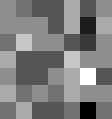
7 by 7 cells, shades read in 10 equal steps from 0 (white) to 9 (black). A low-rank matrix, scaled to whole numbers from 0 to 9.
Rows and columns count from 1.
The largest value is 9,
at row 7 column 6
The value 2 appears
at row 3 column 2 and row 4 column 5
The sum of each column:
28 31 36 37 25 38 30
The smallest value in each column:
3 2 4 4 2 0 3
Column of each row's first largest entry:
3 6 6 2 2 2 6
